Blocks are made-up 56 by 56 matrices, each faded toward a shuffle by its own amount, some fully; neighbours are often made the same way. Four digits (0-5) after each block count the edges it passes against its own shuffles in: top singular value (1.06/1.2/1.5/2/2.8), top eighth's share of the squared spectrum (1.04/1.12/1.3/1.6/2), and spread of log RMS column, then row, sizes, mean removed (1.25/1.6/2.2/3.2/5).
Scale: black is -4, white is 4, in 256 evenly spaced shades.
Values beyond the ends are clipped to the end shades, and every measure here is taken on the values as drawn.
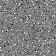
0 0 0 0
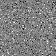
3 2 0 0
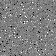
1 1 0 1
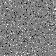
0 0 0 0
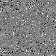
3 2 0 1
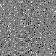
3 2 1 0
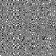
4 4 2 2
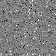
2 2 0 0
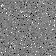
0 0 0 0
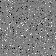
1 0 0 0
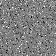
0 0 0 0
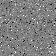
0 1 0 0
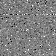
2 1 0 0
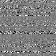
2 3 0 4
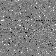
2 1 0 1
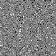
3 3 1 1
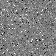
1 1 0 0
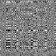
4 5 3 3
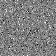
1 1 0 0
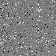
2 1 1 0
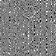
3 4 3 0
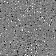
2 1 0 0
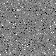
1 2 0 1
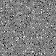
1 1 0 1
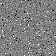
1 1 0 0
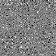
3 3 1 2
